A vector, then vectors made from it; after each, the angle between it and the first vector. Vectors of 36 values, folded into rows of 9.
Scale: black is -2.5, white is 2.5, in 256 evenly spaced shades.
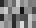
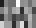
nearly parallel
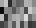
partly opposed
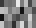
nearly parallel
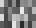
nearly opposite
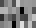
nearly parallel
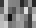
orthogonal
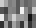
nearly opposite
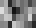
orthogonal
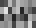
nearly parallel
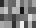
nearly parallel
